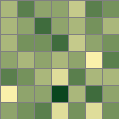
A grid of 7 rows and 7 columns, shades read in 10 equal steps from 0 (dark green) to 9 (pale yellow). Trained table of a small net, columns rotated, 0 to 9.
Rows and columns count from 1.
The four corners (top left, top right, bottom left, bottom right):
6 4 5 4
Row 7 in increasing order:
3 4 4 4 5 8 8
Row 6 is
9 5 5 0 6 2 5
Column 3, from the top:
5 2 4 5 6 5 3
